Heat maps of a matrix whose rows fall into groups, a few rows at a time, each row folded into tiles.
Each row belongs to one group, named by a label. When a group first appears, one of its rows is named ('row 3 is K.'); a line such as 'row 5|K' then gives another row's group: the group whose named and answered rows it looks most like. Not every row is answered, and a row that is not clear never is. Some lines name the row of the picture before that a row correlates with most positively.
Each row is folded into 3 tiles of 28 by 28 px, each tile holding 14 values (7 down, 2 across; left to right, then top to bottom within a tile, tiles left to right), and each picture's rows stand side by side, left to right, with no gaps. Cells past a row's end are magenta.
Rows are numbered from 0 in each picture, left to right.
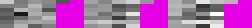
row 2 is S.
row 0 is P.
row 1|S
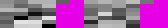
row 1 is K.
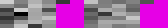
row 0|P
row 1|P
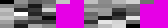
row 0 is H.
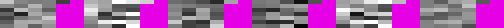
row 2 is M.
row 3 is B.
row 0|P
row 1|S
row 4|S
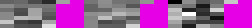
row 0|M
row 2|H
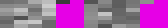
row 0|K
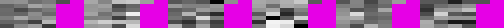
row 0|B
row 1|S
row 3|K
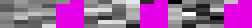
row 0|M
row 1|K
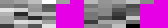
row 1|K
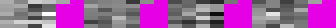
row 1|B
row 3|H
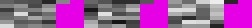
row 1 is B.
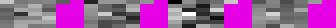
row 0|P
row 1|H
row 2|H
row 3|H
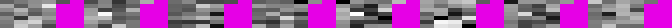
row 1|H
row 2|B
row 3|B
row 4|H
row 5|K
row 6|H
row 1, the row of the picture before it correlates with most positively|3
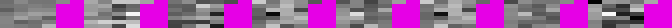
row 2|B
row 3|P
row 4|H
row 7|H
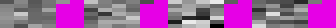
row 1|P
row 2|K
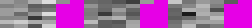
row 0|S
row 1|M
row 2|P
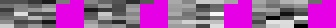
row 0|B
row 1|B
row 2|S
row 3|K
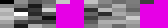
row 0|H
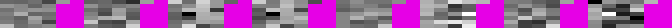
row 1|M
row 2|P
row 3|P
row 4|M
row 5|S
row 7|H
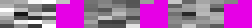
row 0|S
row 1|M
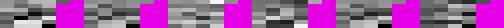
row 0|K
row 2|S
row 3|M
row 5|B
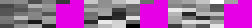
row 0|B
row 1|K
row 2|S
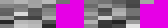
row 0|K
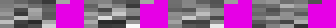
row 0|M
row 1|M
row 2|M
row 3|B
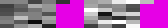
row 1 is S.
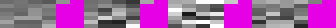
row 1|M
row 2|S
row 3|K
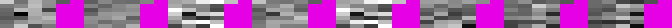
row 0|P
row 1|M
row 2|S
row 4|S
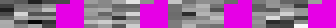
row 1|S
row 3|M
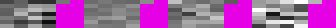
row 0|B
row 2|P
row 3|S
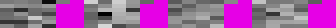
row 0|B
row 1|P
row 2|M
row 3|P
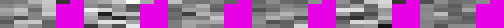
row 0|K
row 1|S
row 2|P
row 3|M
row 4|K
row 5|H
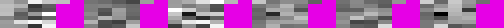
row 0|S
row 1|M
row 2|S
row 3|P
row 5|P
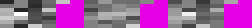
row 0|H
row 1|M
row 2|H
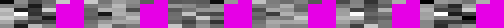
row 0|H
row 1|P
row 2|B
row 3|P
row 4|H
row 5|H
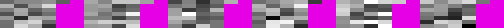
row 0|K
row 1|S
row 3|K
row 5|K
